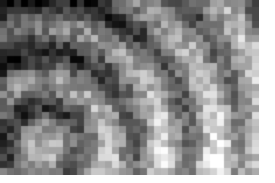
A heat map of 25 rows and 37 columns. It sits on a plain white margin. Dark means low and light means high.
Ninth with the lowest average: top left. Average level on the scale: 50%. Slope: up to the bottom right. Mirror symmetry: none. Histogram: bell-shaped. Rings: centred on the bottom left.
